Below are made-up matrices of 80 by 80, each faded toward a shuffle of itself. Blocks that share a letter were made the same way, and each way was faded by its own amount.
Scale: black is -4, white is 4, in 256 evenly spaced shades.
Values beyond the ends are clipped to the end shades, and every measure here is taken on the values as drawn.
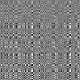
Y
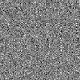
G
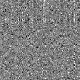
G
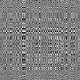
Y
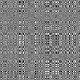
Y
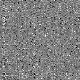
G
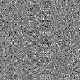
G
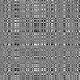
Y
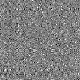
G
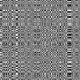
Y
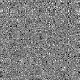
G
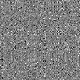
G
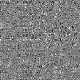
G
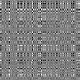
Y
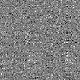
G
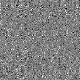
G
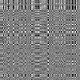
Y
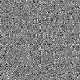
G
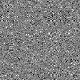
G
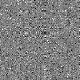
G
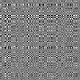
Y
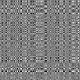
Y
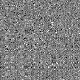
G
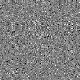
G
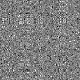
G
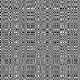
Y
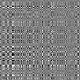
Y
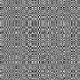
Y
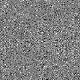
G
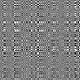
Y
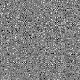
G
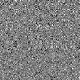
G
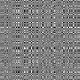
Y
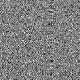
G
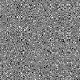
G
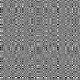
Y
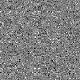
G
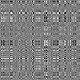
Y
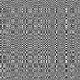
Y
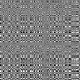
Y
